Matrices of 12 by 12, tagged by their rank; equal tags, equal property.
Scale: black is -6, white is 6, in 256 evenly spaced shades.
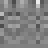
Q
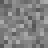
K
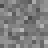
K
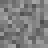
K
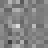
Q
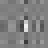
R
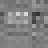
Q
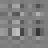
R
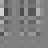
R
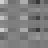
R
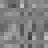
Q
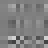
R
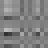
R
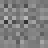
Q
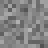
K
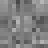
Q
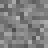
K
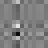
R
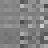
Q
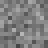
K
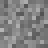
K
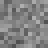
K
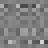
Q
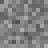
K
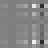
R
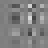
R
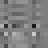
Q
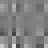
R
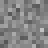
K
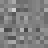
Q
